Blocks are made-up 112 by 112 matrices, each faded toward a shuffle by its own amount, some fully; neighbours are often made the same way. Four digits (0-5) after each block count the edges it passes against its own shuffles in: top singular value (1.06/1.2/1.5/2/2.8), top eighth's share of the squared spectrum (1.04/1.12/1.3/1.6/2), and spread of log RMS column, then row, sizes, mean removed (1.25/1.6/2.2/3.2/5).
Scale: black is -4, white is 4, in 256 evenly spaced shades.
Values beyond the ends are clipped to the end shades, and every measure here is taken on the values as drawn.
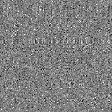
4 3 2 2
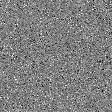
0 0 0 0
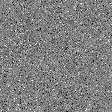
0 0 0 0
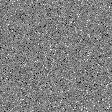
0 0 0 0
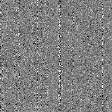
2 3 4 0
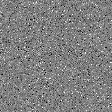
3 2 1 0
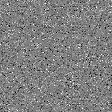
3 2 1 1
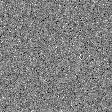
0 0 0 0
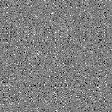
4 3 2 2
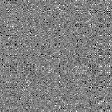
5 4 3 2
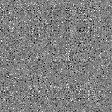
4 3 1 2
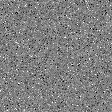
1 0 0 0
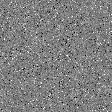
2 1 0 0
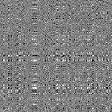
5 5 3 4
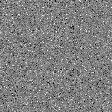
3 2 0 1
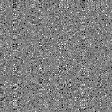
4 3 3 2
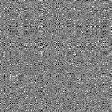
5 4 3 3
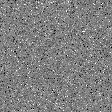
2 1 0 0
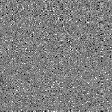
4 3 2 2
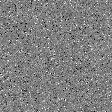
1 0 0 0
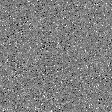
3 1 0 0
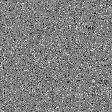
3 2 0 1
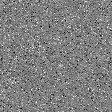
2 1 0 0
